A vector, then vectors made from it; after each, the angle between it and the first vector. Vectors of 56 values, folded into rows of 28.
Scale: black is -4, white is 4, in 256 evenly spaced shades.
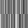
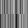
nearly opposite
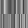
partly aligned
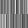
orthogonal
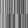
partly aligned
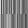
partly aligned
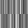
nearly parallel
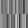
partly aligned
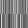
orthogonal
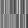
orthogonal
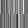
partly opposed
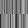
nearly opposite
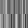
partly aligned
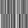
nearly parallel
